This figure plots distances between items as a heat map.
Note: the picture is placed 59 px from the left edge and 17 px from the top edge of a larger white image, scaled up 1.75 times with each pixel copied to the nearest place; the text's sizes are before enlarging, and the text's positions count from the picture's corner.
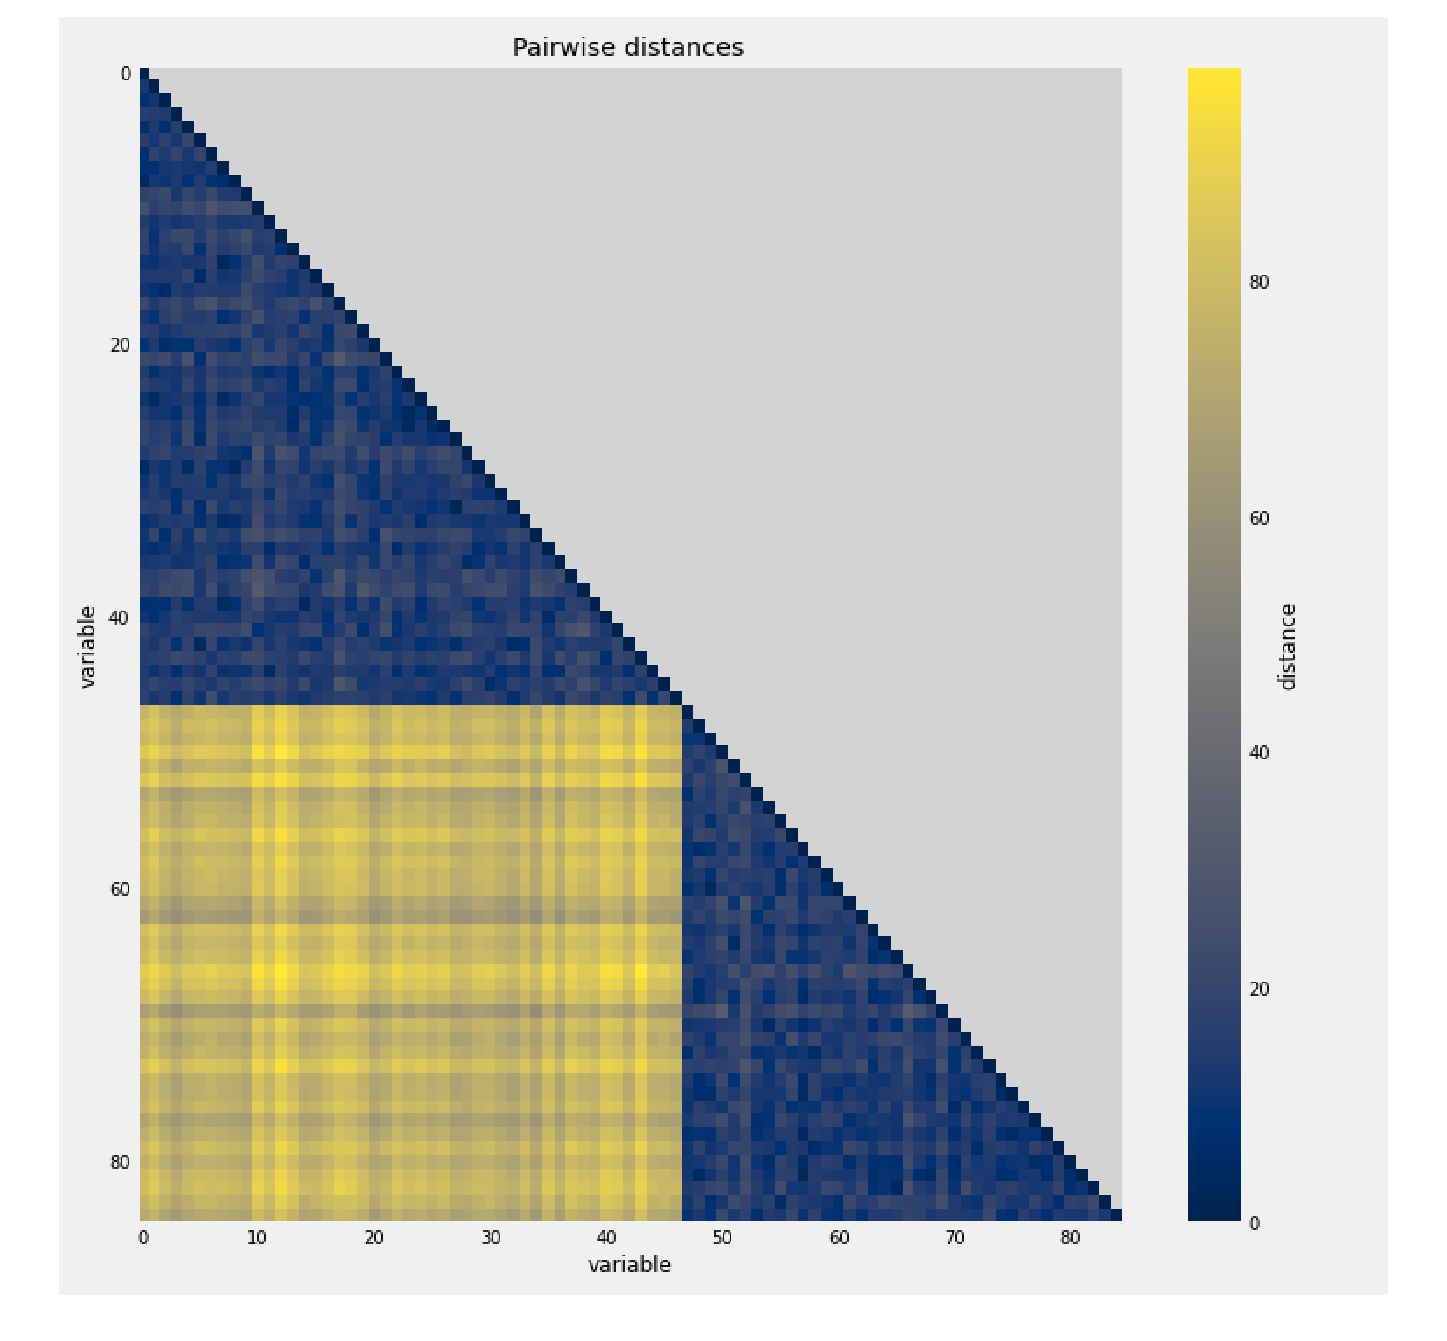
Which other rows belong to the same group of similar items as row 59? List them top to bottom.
47, 48, 49, 50, 51, 52, 53, 54, 55, 56, 57, 58, 60, 61, 62, 63, 64, 65, 66, 67, 68, 69, 70, 71, 72, 73, 74, 75, 76, 77, 78, 79, 80, 81, 82, 83, 84
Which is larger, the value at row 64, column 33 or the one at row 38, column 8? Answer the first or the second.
the first
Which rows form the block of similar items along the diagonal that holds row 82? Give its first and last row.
47 to 84
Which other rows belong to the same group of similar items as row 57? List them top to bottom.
47, 48, 49, 50, 51, 52, 53, 54, 55, 56, 58, 59, 60, 61, 62, 63, 64, 65, 66, 67, 68, 69, 70, 71, 72, 73, 74, 75, 76, 77, 78, 79, 80, 81, 82, 83, 84
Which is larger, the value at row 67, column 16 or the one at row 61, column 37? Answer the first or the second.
the first
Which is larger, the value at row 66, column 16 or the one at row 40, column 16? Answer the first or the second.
the first
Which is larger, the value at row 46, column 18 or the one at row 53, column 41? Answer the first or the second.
the second
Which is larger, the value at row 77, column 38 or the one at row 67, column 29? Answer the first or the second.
the second
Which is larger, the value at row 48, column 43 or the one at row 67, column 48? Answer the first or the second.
the first
